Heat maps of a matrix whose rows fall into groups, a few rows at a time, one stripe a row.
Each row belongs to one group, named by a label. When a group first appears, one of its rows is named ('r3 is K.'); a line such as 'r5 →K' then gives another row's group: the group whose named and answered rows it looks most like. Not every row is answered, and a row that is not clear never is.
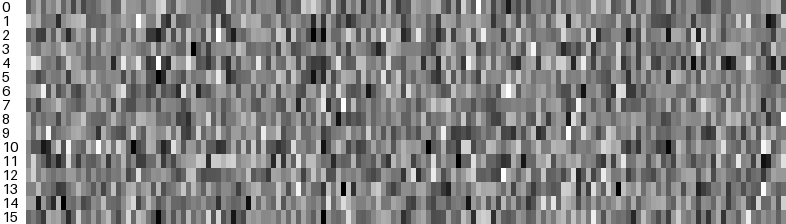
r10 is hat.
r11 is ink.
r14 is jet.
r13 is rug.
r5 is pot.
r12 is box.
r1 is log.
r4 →log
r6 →box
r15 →pot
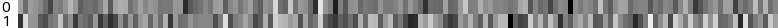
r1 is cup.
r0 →rug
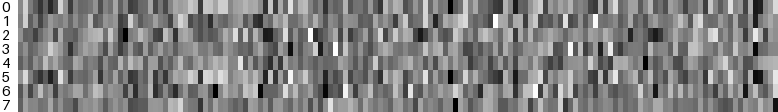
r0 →ink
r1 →box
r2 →hat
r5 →ink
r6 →hat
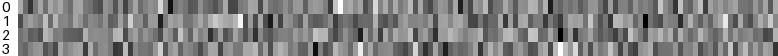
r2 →box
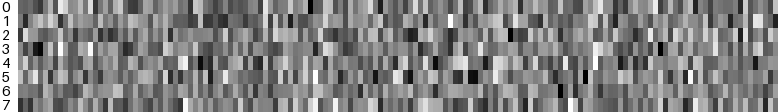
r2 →cup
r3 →hat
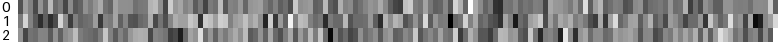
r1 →ink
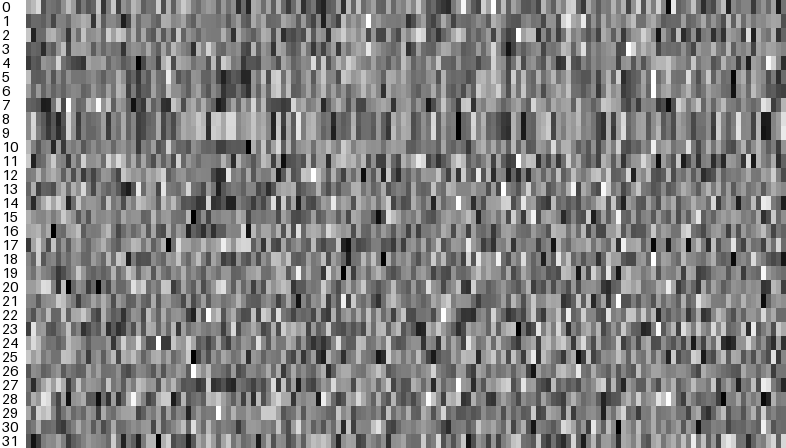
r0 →rug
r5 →jet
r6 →jet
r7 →hat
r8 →ink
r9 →ink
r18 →jet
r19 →rug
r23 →cup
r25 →rug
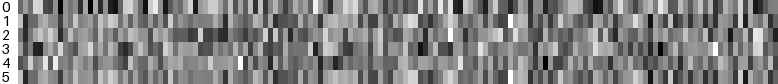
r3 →hat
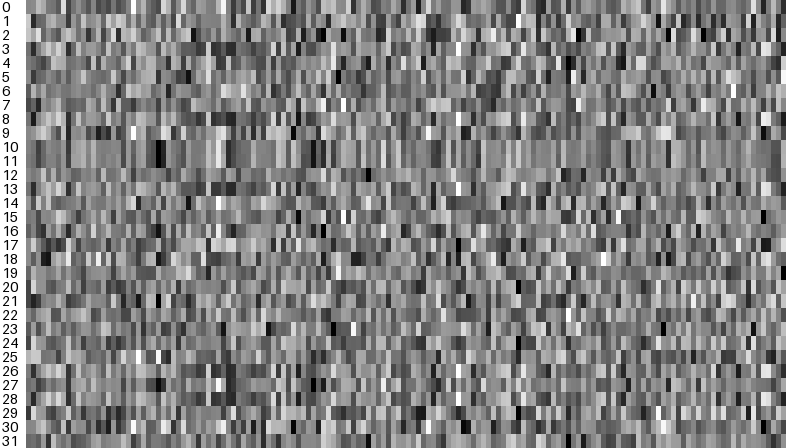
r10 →pot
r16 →pot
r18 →hat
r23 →hat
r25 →log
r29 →cup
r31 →box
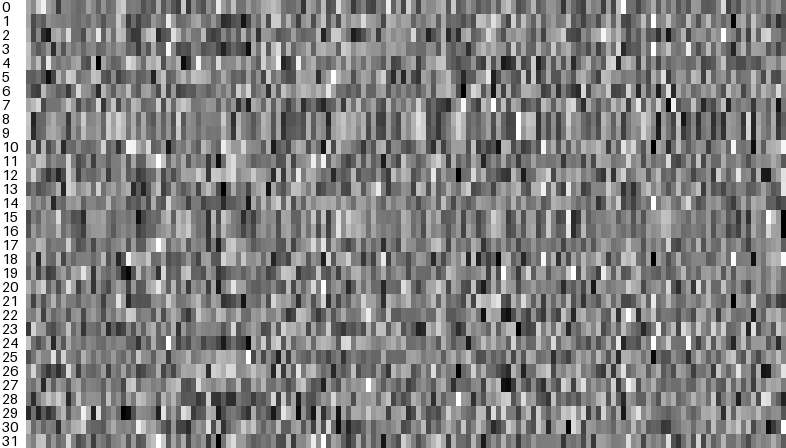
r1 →jet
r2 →hat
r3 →jet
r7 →rug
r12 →ink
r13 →hat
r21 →jet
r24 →jet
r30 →log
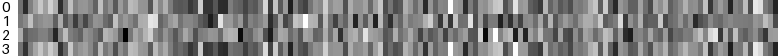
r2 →hat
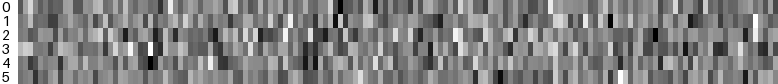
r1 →rug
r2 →hat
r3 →log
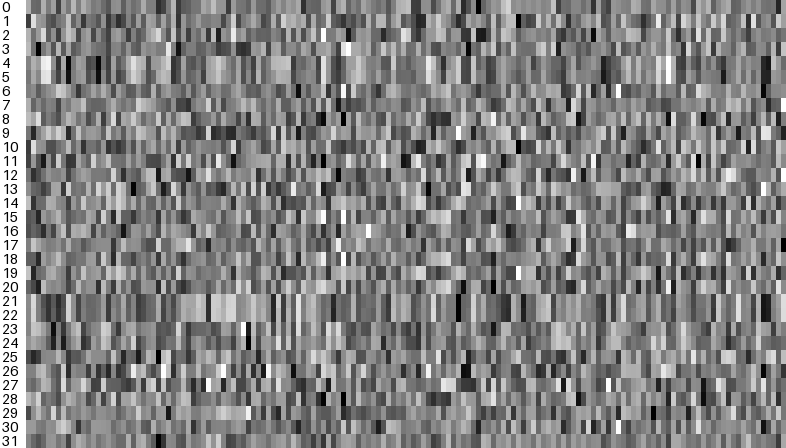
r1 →cup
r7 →log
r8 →rug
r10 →cup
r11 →pot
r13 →hat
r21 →ink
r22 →ink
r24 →jet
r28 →rug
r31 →pot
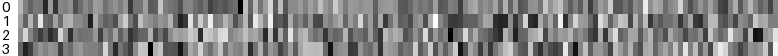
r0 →jet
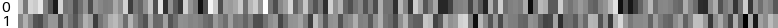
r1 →box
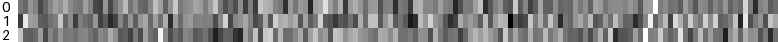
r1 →cup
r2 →jet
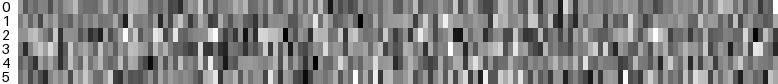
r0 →log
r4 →pot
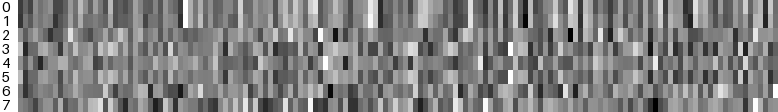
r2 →rug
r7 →hat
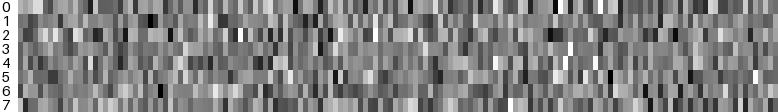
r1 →pot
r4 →box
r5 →rug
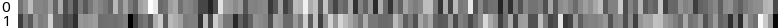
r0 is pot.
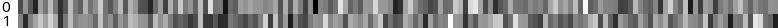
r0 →pot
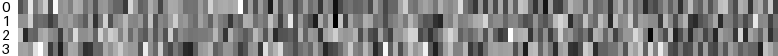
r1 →rug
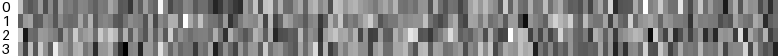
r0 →jet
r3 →jet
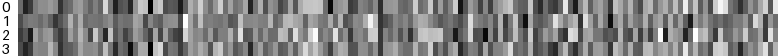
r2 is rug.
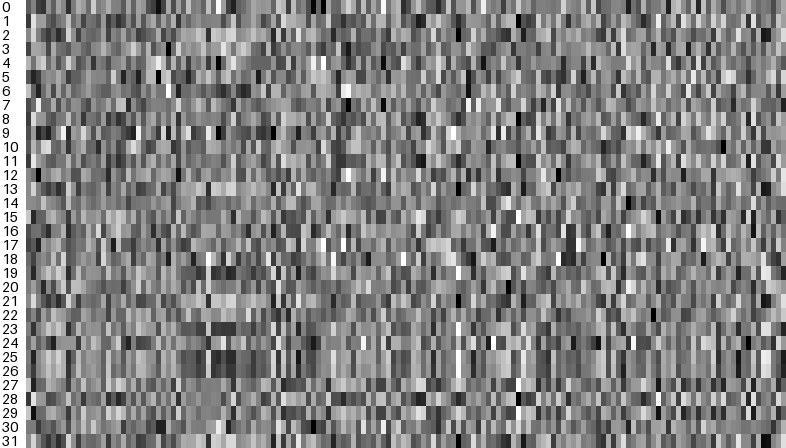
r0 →pot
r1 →cup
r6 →jet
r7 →jet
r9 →box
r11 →cup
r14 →box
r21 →ink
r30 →pot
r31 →ink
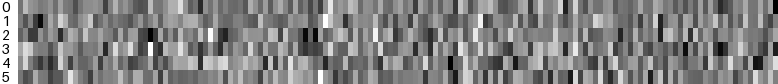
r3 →log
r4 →ink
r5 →rug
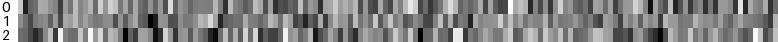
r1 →pot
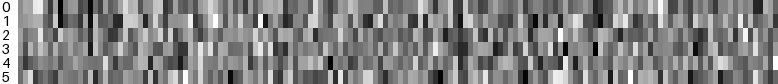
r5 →rug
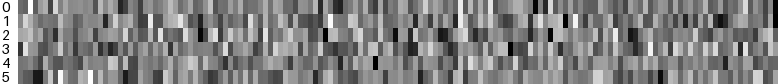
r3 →cup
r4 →jet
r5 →hat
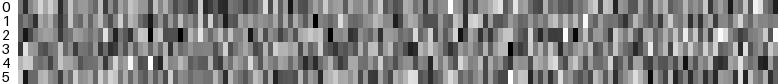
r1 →pot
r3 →cup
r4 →log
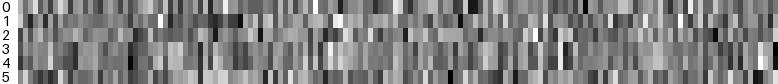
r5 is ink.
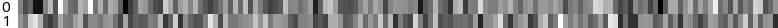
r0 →hat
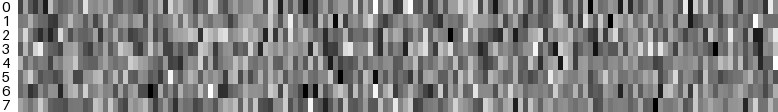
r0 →pot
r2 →ink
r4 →log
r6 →pot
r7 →hat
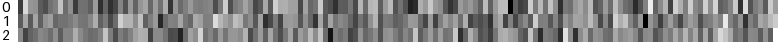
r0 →cup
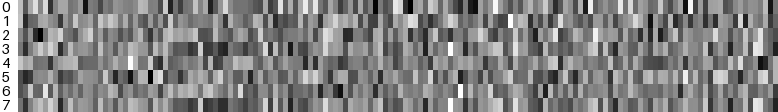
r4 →log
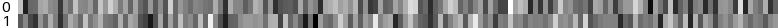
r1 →pot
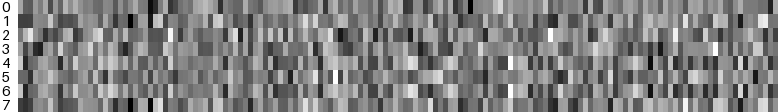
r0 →pot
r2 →jet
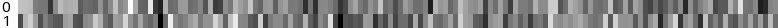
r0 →log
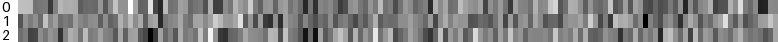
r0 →log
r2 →pot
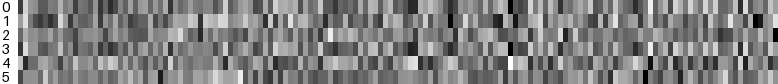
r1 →ink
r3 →cup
